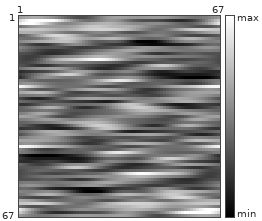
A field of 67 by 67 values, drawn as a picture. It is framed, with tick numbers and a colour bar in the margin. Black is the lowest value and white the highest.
A half turn leaves it unchanged. Streaks run across, left to right. The histogram is bell-shaped. There is no overall slope.
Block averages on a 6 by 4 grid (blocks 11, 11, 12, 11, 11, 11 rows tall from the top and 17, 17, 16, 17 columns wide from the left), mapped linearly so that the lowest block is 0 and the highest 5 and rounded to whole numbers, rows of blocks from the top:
5 4 2 3 / 1 3 2 0 / 2 2 3 3 / 3 3 2 2 / 0 2 3 1 / 3 2 4 5
